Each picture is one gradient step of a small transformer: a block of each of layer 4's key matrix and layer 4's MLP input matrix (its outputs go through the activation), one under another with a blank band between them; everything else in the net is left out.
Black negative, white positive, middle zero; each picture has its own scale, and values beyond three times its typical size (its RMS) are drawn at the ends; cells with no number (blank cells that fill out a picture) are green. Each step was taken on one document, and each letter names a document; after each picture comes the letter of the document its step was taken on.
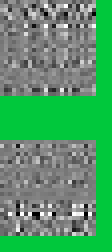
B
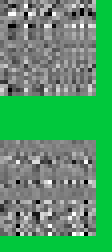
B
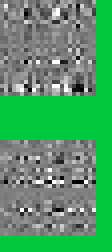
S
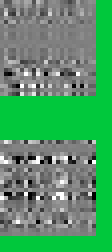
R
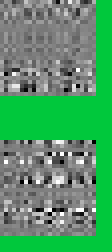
S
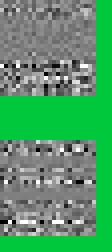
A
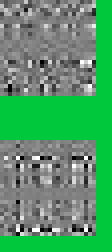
B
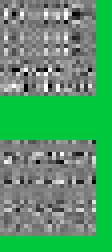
S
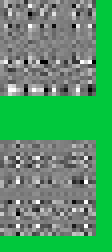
B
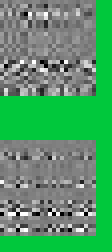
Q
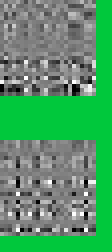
B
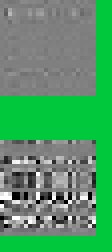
R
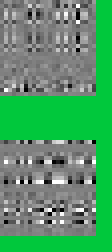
S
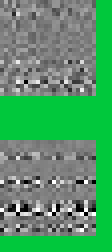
Q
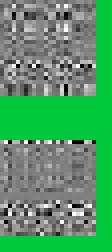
A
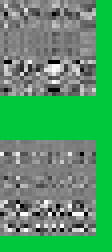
Q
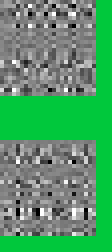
B
